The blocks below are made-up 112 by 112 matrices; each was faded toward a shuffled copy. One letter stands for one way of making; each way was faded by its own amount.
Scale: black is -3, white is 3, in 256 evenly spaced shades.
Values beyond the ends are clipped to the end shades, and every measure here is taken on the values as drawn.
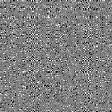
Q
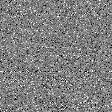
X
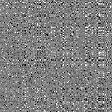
Q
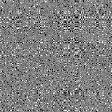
Q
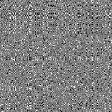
Q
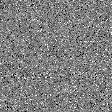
X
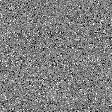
X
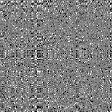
Q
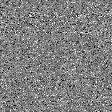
X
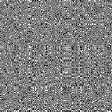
Q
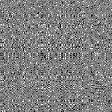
Q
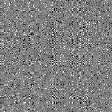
Q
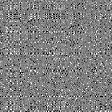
Q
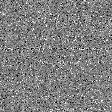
X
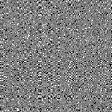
Q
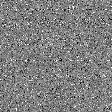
X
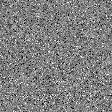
X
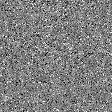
X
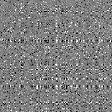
Q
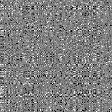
Q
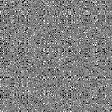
Q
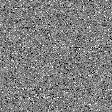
X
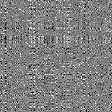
Q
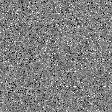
X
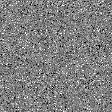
X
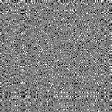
Q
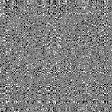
Q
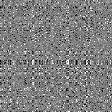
Q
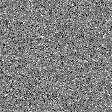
X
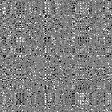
Q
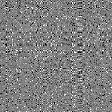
Q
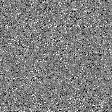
X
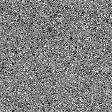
X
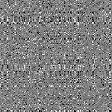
Q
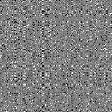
Q
